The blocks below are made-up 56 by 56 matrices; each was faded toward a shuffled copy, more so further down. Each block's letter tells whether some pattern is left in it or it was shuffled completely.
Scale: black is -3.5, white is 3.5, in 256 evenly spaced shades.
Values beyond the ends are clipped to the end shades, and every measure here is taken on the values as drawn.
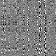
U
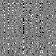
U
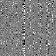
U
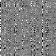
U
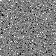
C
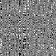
U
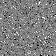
C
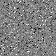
C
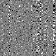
U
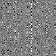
U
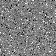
C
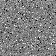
C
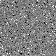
C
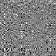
U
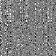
U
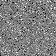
C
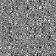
U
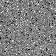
C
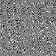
U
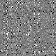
U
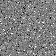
C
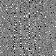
U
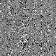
U
